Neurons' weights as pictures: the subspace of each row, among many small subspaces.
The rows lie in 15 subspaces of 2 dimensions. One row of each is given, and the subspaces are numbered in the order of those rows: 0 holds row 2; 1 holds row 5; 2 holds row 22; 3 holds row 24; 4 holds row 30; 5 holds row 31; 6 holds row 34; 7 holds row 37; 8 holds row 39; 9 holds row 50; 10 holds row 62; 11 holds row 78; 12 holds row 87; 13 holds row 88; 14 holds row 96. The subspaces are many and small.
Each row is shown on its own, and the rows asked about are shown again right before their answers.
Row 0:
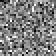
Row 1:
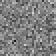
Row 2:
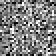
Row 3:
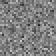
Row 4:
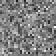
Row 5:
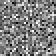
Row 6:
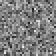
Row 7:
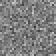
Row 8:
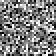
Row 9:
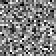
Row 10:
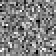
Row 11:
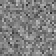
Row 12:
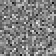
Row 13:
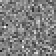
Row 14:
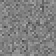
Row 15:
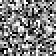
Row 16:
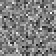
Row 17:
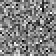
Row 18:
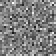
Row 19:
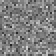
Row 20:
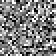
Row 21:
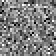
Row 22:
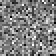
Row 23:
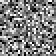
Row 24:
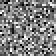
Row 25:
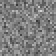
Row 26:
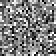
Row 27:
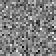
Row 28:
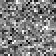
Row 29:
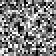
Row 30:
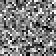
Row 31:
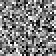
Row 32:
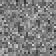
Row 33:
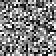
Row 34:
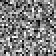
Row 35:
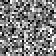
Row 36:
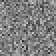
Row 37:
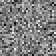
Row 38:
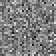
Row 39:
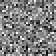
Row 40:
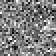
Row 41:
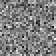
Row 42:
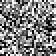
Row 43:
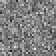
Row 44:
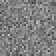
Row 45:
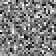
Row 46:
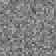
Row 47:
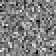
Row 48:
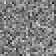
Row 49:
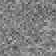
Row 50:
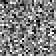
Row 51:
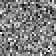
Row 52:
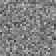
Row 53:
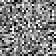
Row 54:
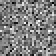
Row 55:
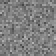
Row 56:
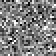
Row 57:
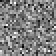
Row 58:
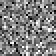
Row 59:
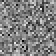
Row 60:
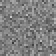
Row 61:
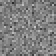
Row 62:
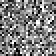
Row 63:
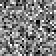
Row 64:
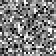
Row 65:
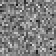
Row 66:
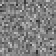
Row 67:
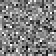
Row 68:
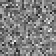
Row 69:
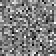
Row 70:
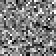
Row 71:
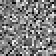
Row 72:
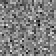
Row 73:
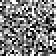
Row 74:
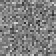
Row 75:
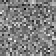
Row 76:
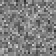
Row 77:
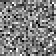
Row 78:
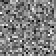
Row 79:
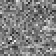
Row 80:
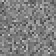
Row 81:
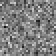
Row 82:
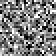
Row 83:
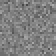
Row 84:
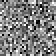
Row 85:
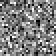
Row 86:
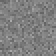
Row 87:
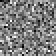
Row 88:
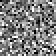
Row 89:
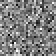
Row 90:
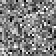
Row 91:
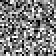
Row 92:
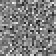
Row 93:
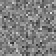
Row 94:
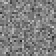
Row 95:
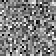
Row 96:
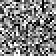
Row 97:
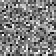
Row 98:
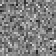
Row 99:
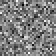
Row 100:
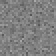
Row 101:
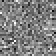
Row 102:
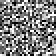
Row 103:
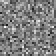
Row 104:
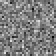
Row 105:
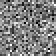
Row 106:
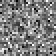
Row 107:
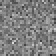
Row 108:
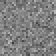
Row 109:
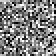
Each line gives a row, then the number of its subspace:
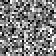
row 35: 6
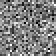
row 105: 1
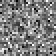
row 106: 6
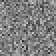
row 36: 14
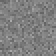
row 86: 12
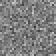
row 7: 7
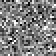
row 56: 0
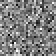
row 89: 10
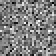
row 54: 0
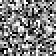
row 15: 6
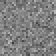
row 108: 4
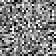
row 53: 7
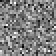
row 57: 12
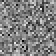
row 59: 14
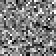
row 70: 4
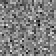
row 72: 9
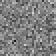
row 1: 7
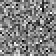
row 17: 14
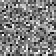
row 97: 8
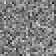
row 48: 4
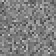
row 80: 14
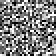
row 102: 1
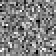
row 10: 13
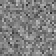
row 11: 3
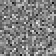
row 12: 1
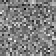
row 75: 10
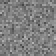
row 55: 3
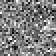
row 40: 1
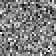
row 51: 8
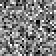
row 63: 3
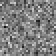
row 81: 11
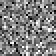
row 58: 5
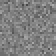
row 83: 3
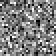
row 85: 11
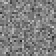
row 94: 6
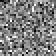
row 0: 12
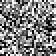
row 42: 7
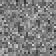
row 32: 11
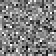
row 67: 8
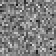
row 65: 13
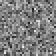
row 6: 6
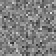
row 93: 5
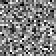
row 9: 9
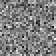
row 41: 5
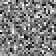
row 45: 3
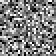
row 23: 13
